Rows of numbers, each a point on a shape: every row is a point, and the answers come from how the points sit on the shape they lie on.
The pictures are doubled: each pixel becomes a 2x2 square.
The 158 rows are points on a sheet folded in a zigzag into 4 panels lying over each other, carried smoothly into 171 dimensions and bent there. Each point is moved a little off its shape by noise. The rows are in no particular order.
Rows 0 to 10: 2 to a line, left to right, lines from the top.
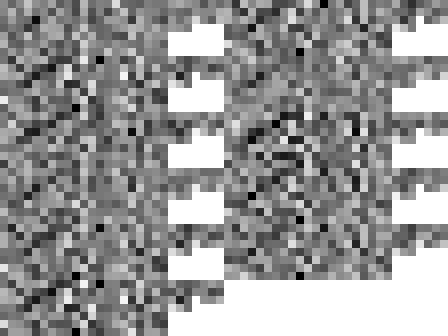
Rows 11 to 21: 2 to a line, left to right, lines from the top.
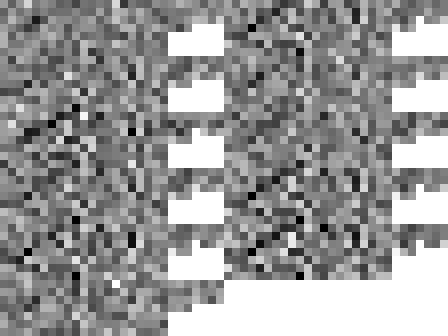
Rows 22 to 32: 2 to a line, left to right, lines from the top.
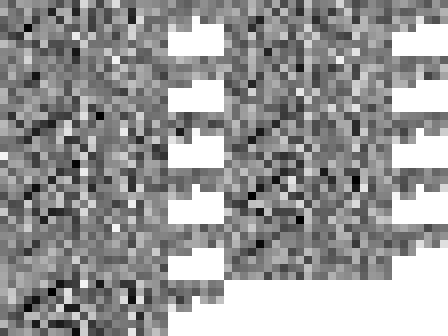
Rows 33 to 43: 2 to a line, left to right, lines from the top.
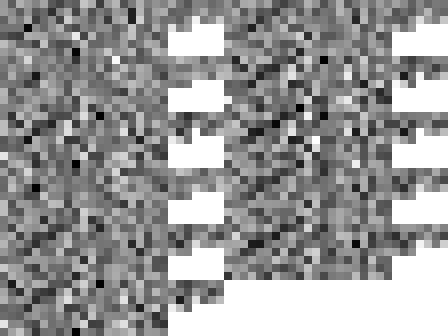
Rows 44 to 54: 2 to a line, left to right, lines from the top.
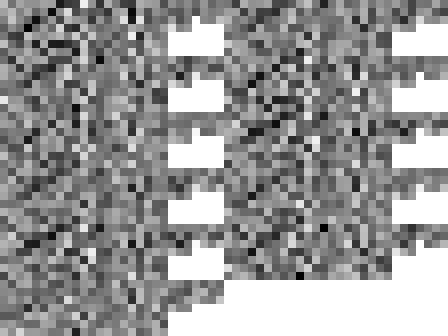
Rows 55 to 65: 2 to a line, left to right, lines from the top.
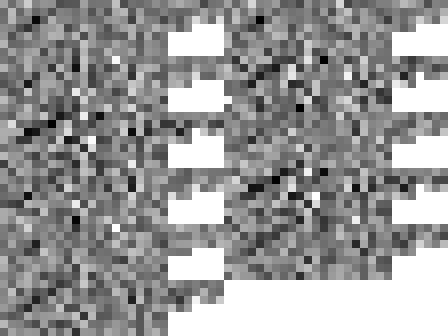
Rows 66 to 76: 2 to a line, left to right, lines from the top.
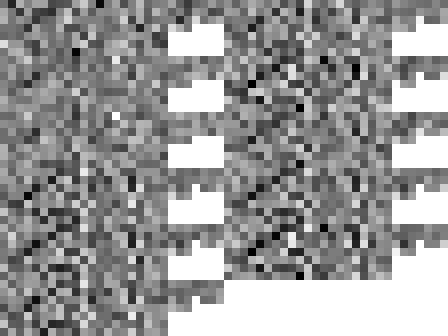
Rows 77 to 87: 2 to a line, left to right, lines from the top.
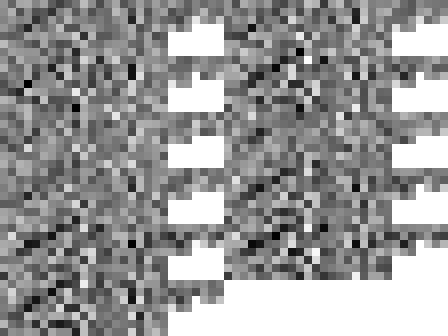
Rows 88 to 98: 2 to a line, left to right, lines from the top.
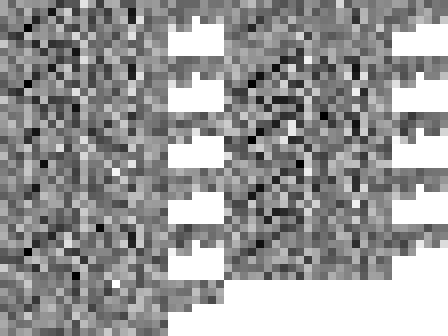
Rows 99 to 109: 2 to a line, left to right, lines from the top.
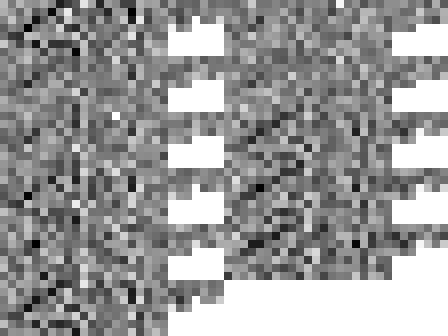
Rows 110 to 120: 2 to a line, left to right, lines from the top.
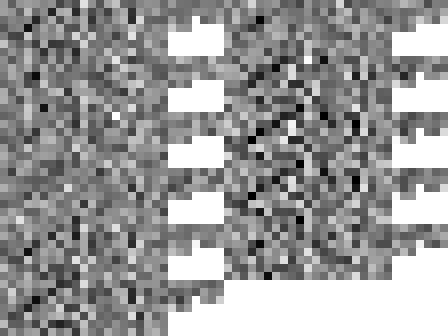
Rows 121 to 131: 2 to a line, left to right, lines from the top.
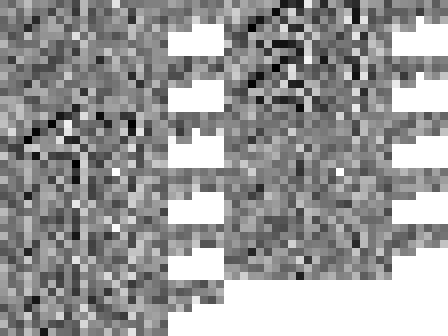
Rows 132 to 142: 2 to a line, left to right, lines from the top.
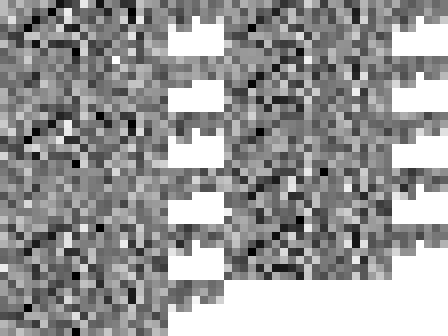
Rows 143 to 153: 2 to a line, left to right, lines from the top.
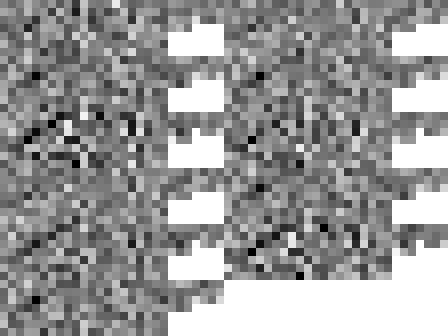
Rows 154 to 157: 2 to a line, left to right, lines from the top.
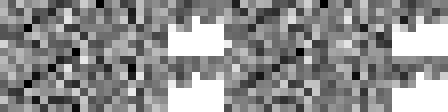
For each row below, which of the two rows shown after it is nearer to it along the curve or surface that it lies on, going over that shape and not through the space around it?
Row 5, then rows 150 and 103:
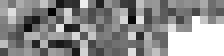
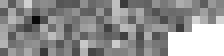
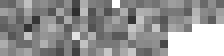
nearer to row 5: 103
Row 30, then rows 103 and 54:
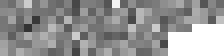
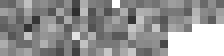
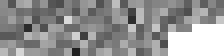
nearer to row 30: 54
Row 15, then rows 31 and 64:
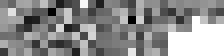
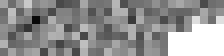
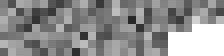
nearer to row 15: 31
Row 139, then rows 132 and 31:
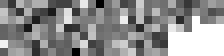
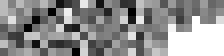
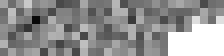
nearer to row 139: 31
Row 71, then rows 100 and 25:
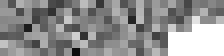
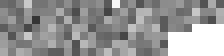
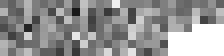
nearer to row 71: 100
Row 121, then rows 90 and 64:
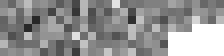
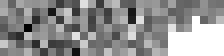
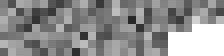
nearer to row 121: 90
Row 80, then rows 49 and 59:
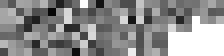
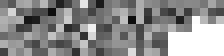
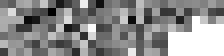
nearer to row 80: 59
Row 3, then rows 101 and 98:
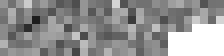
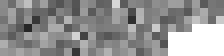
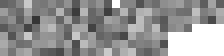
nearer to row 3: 101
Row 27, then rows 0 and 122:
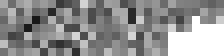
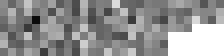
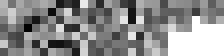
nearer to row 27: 0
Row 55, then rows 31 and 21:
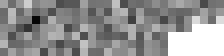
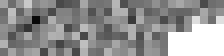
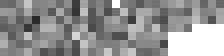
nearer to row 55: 31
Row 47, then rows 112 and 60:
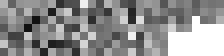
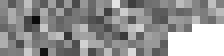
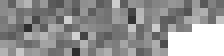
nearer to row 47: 112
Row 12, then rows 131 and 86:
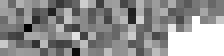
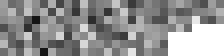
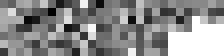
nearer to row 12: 131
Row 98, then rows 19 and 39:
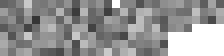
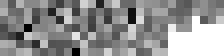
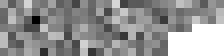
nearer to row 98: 39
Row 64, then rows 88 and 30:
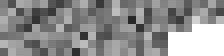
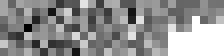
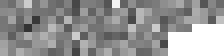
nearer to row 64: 30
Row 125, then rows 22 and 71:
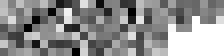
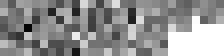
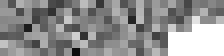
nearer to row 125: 22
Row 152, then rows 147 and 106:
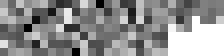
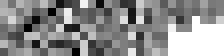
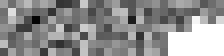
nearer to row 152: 147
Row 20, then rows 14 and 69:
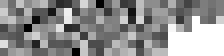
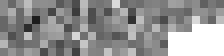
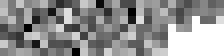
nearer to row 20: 69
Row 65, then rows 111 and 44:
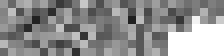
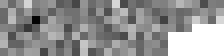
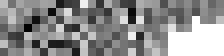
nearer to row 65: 111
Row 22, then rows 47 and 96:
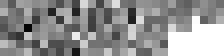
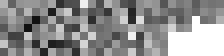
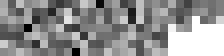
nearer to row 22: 47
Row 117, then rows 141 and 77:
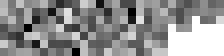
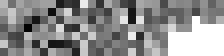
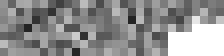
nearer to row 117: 141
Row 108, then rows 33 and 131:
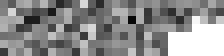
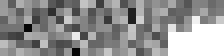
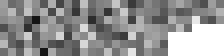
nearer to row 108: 33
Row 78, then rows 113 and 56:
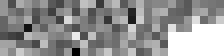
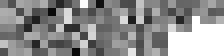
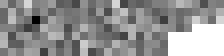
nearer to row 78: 56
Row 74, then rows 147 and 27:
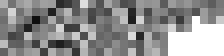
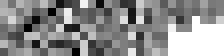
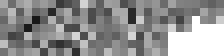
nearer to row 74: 27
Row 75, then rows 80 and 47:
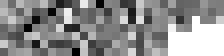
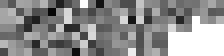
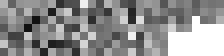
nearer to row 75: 47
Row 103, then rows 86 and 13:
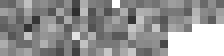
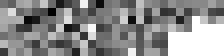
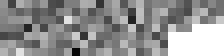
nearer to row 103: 13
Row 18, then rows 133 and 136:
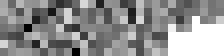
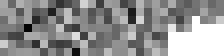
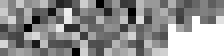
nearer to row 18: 133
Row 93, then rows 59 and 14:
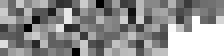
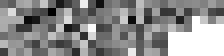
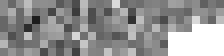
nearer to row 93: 14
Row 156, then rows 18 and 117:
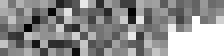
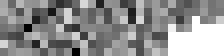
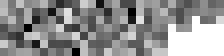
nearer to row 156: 117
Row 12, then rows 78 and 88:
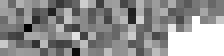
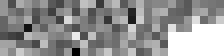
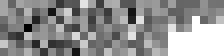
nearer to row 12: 78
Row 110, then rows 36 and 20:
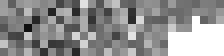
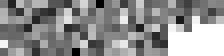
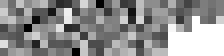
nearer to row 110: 20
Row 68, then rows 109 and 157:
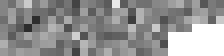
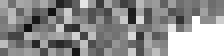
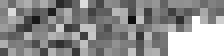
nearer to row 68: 157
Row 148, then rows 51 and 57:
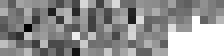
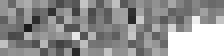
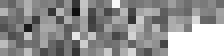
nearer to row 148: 57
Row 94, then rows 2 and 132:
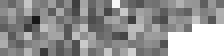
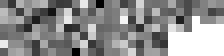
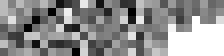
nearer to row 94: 132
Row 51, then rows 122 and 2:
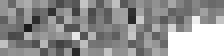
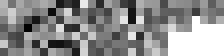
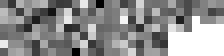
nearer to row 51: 122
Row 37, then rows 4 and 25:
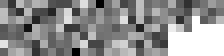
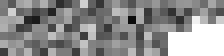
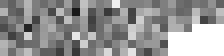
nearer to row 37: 4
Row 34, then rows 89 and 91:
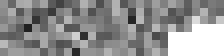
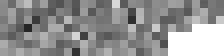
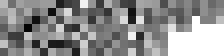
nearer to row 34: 89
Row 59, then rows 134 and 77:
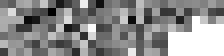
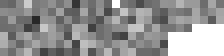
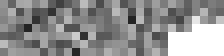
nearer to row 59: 77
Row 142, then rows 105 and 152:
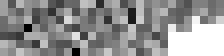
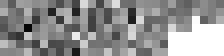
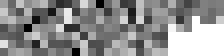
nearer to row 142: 152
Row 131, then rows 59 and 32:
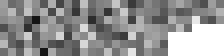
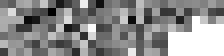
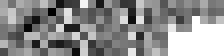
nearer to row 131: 32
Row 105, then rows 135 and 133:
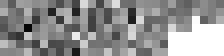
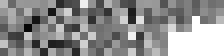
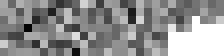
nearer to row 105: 135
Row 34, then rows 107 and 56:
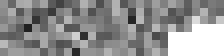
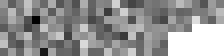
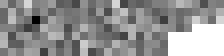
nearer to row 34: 56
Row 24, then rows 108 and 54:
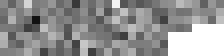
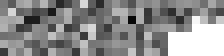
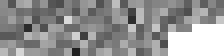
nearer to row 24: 54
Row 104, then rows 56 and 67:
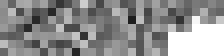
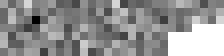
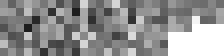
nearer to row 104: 56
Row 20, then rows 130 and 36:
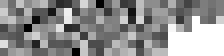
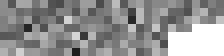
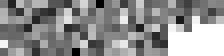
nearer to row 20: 130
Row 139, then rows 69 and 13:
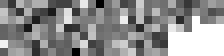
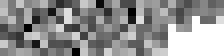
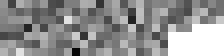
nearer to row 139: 13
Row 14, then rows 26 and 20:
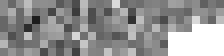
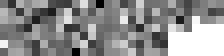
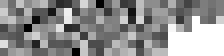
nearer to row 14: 20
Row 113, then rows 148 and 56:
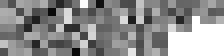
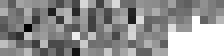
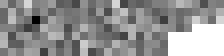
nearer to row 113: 56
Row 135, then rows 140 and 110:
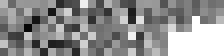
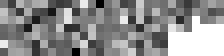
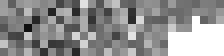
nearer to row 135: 110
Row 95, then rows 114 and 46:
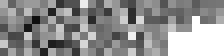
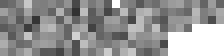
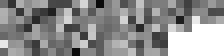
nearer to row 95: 114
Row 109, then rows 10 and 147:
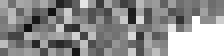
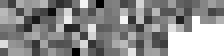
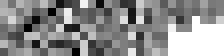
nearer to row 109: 147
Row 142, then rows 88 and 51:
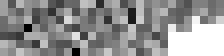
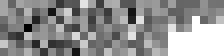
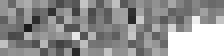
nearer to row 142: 51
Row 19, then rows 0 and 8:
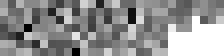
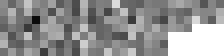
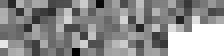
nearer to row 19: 0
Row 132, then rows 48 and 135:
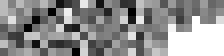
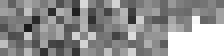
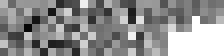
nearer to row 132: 135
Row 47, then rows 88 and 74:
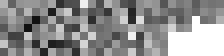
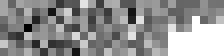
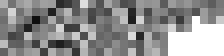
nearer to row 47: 88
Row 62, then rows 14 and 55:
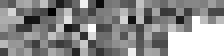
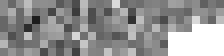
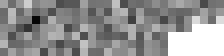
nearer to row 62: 55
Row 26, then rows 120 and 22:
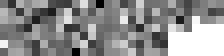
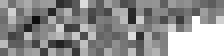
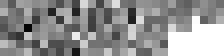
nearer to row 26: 120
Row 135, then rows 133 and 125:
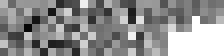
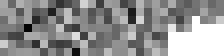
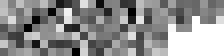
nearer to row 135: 125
